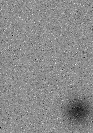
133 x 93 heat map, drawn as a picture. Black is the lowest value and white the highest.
No single row or column stands out from its neighbours. The ninth with the lowest average is the bottom right. A single dip lies in the bottom right. No regular stripes run through it.
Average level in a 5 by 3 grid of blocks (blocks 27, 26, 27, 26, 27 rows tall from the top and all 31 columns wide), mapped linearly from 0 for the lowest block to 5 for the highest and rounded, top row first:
5 5 5 / 5 5 5 / 5 5 5 / 5 5 3 / 5 5 0
